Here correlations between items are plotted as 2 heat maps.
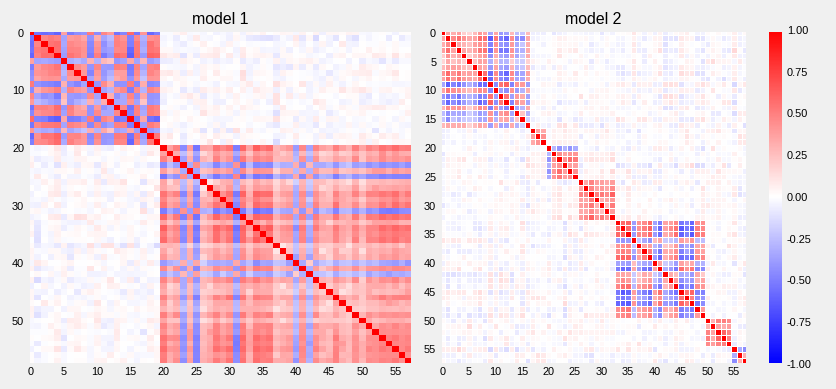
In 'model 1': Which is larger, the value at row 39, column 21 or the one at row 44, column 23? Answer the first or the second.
the first
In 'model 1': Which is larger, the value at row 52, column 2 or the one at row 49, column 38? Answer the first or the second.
the second
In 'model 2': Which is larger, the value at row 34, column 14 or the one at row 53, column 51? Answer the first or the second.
the second
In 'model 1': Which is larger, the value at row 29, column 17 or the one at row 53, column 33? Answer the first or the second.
the second
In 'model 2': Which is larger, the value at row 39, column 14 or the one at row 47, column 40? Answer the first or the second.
the second
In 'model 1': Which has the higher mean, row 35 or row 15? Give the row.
35
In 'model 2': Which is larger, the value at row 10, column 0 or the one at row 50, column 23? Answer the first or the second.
the first
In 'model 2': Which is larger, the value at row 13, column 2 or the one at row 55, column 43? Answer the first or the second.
the first
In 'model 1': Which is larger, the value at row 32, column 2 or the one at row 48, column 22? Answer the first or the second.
the second
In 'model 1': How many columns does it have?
58
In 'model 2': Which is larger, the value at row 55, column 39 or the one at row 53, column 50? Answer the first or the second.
the second
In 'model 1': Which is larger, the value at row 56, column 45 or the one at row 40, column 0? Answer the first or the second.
the first
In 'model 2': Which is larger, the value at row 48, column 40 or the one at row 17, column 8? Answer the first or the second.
the second
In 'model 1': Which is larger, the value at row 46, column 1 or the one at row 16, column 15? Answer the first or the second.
the first
